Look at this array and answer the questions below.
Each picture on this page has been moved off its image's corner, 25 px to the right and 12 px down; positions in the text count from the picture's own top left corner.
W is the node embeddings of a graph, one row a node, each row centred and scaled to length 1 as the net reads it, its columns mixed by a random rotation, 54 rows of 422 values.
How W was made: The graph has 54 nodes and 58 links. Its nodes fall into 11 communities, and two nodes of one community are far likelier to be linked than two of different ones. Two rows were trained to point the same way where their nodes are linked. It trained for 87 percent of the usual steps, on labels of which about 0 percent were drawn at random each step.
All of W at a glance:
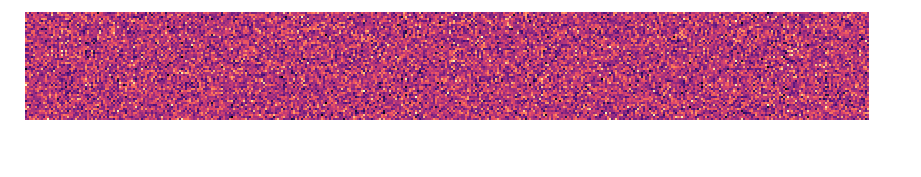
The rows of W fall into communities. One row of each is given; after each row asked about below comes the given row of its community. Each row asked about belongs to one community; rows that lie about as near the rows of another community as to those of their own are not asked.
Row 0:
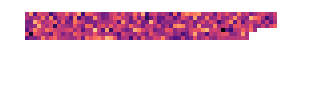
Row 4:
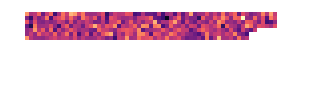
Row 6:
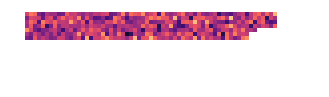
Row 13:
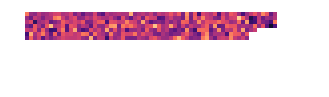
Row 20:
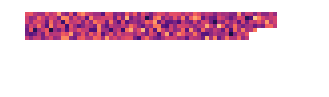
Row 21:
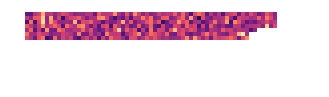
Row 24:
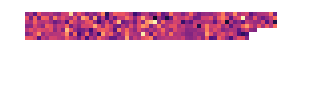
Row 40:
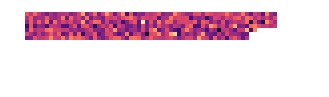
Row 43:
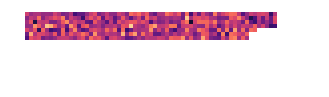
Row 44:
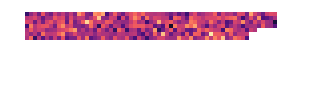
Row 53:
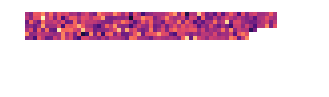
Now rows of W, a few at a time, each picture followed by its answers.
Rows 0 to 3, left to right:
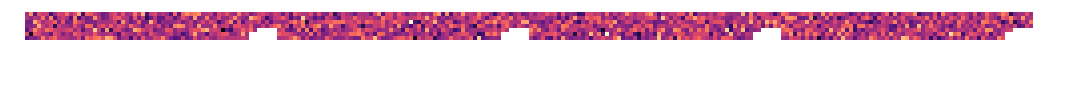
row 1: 21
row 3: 20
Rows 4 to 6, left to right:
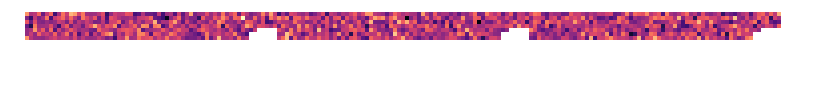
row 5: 24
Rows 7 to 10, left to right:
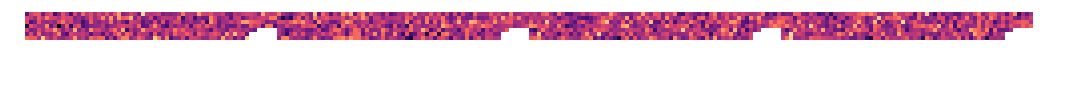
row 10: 24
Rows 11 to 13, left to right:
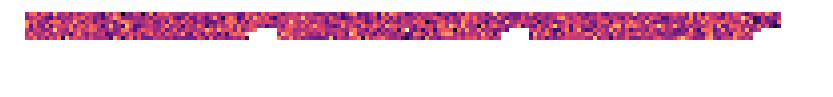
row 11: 4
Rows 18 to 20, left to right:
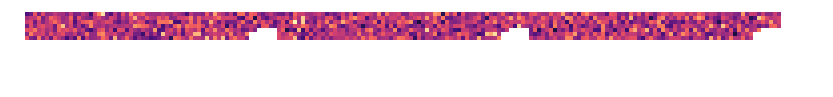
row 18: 44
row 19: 21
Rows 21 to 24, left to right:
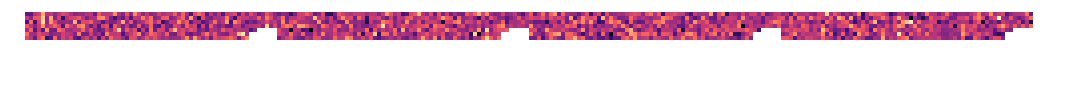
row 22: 43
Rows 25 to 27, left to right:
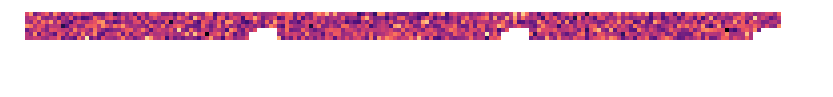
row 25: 20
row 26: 4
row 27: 0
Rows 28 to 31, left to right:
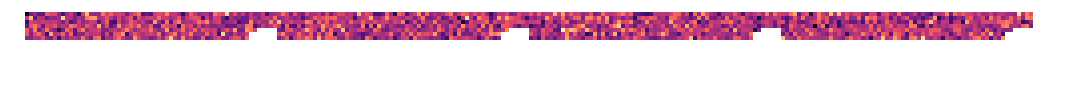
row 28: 43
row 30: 53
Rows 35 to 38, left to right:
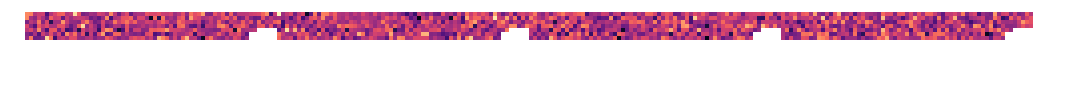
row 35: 13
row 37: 13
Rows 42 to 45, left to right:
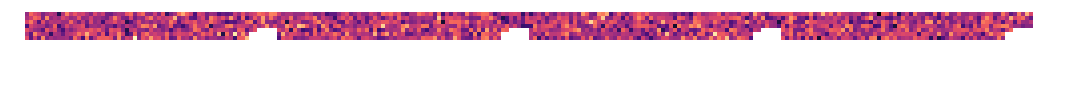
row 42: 6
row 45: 4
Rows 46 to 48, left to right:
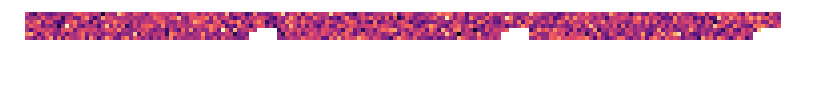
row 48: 40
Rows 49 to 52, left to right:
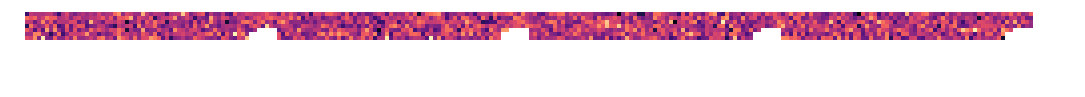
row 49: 6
